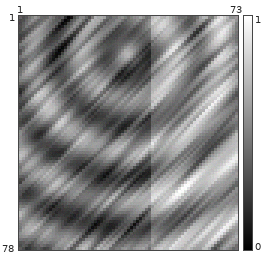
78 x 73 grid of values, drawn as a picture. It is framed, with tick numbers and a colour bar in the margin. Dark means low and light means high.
Lone odd cells: none. Seam: vertical, 60% of the way across, the right part higher. Average level on the scale: 50%. Rings: centred on the top middle.
